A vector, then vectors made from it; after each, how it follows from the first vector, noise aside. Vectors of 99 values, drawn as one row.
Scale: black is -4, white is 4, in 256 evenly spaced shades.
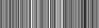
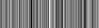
sign-scrambled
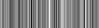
sign-scrambled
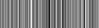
sign-scrambled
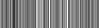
reversed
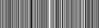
sign-scrambled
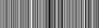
sign-scrambled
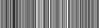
reversed
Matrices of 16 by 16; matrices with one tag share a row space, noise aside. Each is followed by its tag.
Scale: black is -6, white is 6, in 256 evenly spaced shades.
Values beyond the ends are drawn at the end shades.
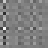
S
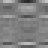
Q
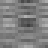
Q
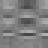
Q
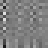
S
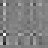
S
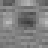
Q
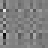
S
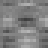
Q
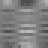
Q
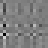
S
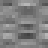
Q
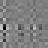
S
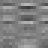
Q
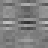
Q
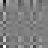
S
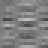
Q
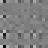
S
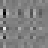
S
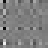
S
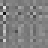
S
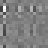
S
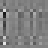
S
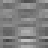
Q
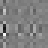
S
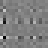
S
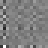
S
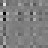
S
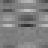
Q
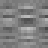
Q
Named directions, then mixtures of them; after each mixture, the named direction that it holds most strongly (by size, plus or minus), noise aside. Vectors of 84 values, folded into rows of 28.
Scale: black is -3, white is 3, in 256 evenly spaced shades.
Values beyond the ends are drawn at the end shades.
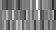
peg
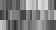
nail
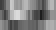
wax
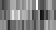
wax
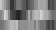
wax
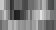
wax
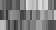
nail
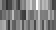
peg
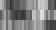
wax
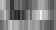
wax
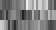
nail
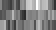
nail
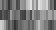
nail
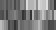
nail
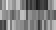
nail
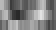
wax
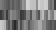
nail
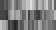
nail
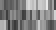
nail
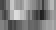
wax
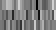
peg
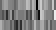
peg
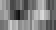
wax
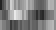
wax
